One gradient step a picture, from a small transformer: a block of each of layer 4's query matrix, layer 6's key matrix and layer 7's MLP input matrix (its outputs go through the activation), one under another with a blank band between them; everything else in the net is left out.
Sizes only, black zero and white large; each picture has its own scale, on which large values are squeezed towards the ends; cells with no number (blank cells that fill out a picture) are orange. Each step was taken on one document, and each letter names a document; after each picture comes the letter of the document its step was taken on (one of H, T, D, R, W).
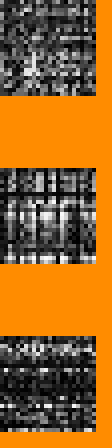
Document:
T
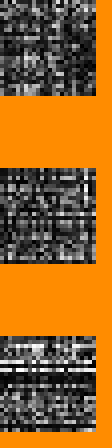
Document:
T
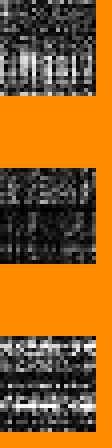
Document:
T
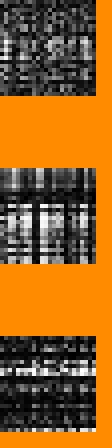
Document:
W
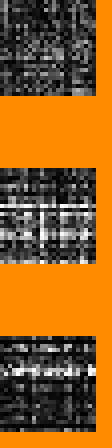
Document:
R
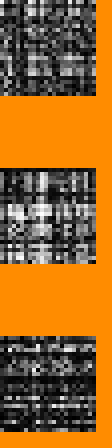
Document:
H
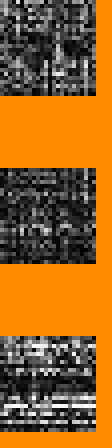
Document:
T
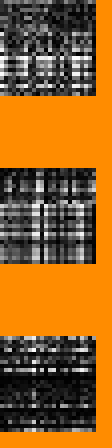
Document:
H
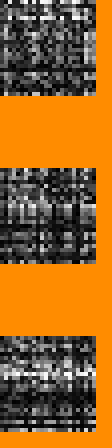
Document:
R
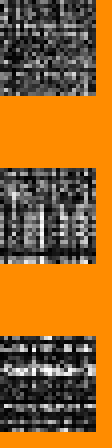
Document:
R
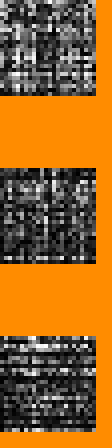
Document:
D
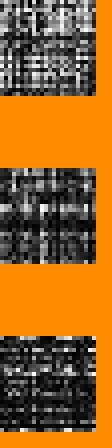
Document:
R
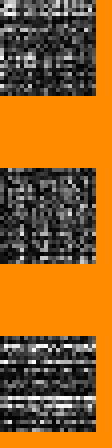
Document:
D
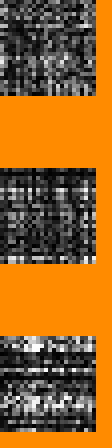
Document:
D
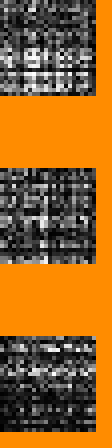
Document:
R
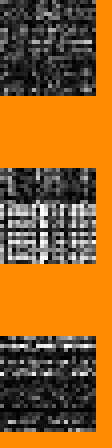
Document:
W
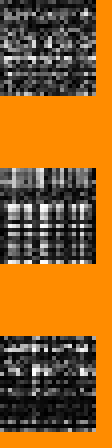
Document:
W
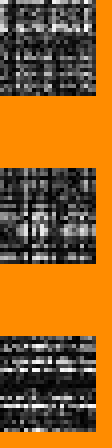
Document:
H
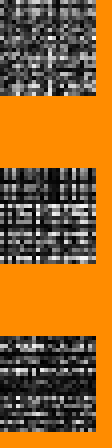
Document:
H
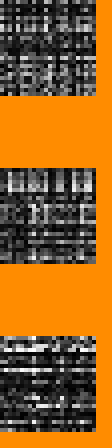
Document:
H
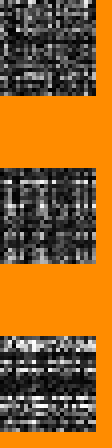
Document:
H
